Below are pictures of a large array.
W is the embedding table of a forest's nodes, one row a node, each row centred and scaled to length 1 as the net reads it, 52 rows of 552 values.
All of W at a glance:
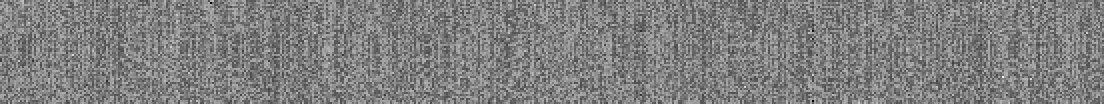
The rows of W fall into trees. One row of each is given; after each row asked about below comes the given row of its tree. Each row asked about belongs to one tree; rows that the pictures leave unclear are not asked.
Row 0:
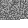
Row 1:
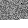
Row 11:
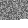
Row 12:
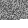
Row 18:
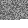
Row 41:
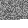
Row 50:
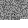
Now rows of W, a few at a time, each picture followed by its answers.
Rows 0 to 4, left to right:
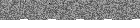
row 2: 0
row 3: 1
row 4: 0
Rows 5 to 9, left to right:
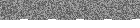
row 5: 11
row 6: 0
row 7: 11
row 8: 18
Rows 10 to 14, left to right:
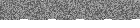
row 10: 18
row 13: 11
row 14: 0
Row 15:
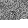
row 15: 12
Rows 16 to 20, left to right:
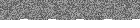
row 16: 0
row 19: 50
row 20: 18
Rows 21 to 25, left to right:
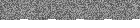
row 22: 41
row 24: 18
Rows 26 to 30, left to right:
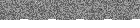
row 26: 18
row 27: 11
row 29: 41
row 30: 50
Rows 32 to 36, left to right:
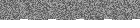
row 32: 18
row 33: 18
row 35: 50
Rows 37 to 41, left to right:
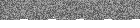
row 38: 1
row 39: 0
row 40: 0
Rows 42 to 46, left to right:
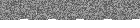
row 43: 0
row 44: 50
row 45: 41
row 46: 18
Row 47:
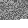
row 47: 12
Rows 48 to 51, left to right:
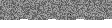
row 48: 18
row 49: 0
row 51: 50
